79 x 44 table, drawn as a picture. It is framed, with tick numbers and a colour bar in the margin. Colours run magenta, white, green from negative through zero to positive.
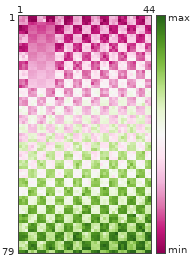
The top left is the smoothest part. The field climbs toward the bottom. No row or column stands out. An odd patch, calmer than its surroundings, sits in the top left. A checkerboard runs through the table.
